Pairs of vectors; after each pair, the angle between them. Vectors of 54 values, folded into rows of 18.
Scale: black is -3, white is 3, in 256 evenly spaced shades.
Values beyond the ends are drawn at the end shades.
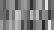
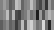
nearly opposite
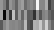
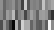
orthogonal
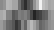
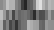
nearly parallel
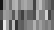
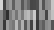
partly opposed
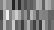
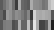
orthogonal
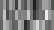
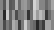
nearly opposite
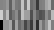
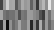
partly aligned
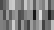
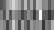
nearly parallel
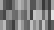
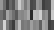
nearly parallel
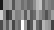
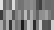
nearly opposite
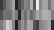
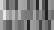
partly opposed
